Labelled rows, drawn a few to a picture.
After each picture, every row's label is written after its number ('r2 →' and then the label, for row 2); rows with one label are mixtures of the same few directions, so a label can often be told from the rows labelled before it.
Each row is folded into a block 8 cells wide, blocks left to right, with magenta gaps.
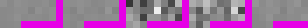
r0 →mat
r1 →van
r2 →mat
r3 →van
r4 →mat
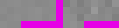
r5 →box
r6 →mat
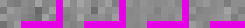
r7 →box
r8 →mat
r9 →mat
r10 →box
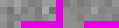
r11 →van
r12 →mat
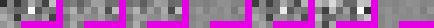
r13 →mat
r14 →van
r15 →van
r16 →van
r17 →mat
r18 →van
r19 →van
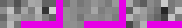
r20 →van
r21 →mat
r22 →box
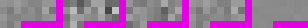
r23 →van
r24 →van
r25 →box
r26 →van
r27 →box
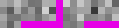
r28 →van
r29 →mat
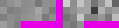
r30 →box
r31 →mat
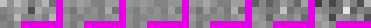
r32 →mat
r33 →van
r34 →van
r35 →van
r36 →mat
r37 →mat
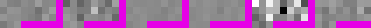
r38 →box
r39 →mat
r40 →box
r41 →mat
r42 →mat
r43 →van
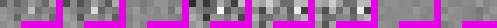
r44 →mat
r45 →mat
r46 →van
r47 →mat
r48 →van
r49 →van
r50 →box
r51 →box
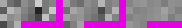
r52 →box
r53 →box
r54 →box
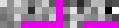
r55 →mat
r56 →van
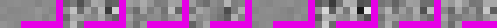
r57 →box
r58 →van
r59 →van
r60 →box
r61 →box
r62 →van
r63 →van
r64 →van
